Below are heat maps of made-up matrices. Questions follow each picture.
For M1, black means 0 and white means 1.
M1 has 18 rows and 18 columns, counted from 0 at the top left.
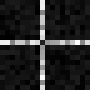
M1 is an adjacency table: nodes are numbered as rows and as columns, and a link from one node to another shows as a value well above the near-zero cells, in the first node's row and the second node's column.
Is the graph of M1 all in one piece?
yes
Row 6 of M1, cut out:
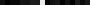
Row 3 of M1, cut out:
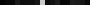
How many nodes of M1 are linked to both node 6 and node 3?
1
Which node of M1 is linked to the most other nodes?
node 8
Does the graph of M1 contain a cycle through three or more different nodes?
no
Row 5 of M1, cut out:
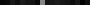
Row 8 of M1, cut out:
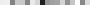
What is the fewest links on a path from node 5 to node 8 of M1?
1
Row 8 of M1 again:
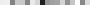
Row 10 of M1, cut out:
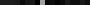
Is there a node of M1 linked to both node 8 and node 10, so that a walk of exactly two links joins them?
no
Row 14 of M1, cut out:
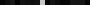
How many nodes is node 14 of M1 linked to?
1
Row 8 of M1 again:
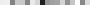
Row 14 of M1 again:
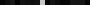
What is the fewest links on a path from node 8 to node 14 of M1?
1
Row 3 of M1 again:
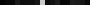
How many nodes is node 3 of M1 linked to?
1
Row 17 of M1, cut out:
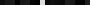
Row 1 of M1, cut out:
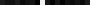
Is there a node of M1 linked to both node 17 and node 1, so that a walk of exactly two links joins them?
yes
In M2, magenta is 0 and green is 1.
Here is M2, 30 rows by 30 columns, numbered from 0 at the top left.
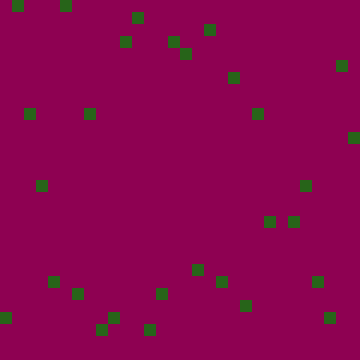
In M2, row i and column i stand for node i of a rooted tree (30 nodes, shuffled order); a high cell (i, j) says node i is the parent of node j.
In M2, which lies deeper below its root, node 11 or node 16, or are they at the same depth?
node 11
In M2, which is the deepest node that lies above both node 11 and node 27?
26
